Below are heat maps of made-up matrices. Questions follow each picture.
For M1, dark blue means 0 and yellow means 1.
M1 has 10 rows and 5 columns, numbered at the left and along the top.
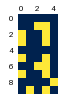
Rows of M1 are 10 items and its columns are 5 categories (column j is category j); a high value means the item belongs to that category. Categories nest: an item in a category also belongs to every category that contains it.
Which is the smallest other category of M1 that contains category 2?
3
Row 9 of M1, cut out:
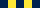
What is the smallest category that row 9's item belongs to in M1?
1
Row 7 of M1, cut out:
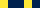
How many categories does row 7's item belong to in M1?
2
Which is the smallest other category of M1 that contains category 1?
3
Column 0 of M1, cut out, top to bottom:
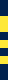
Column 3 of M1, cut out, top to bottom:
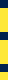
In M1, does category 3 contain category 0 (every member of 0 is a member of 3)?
yes
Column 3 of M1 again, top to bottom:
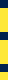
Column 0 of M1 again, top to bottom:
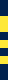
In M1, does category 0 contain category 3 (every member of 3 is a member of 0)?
no
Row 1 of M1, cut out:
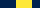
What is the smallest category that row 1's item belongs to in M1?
2
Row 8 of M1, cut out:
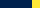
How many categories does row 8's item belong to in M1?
1
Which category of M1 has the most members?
3
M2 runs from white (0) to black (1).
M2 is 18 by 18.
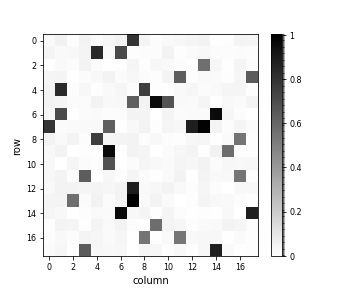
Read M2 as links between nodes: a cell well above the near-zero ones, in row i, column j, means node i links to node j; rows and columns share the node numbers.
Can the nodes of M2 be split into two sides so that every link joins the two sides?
no
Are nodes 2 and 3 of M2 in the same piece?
no
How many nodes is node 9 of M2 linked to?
2
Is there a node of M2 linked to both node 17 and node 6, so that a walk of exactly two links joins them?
yes
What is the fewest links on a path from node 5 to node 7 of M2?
1
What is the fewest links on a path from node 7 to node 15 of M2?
3
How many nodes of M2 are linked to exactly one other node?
5
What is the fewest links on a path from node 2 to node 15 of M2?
5
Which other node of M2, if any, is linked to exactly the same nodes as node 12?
node 0
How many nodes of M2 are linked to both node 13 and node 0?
1
